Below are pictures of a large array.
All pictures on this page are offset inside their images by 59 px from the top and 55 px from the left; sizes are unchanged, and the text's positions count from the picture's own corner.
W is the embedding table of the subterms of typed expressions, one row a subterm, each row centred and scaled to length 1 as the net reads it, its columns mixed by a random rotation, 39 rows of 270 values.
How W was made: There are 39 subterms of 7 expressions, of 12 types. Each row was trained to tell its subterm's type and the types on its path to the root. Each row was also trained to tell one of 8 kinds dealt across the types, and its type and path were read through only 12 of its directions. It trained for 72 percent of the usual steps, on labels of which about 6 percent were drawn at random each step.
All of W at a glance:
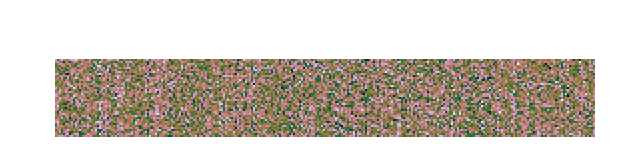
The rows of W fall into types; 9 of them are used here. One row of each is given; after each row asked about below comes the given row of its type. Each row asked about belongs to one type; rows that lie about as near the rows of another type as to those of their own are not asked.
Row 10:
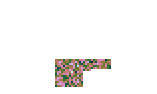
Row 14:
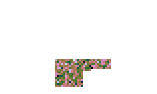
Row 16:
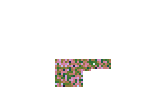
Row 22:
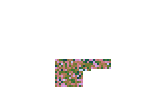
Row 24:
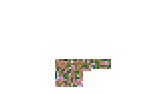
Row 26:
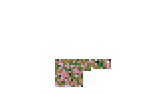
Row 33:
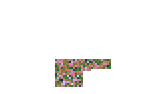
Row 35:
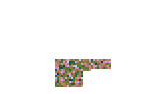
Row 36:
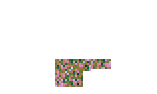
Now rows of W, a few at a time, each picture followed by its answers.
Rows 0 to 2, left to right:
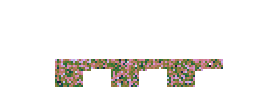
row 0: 26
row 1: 36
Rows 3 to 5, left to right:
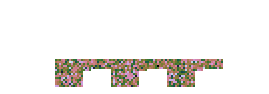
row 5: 24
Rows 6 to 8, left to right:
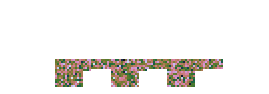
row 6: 35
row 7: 24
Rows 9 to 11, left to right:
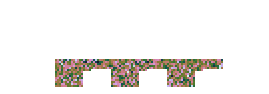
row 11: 14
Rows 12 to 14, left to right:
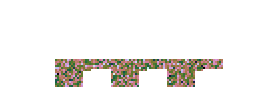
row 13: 24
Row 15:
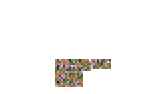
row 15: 26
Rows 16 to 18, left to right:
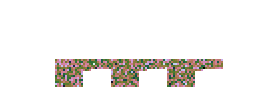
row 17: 22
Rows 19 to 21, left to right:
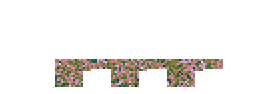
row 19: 16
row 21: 24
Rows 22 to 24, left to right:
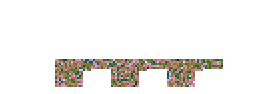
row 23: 35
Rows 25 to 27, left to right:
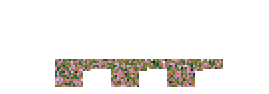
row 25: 10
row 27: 26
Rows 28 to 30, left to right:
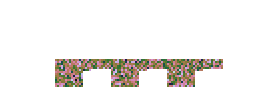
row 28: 36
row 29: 10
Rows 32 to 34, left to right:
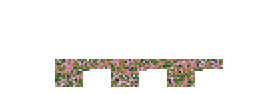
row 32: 36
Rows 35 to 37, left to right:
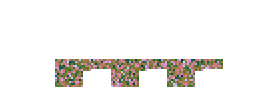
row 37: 36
